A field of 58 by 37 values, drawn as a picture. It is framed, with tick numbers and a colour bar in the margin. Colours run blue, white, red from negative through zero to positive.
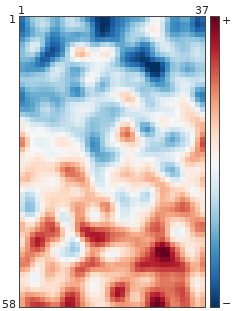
The field climbs toward the bottom. No row or column stands out. The bottom right is the ninth with the highest average. No lone cell stands out from its neighbours. Overall the values sit about 50% of the way up the scale. The field is mottled with small blotches.
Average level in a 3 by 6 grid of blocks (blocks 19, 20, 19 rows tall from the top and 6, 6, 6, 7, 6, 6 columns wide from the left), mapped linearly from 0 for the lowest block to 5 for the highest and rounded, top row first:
0 0 1 0 0 1
2 3 2 2 2 3
4 3 4 4 5 4
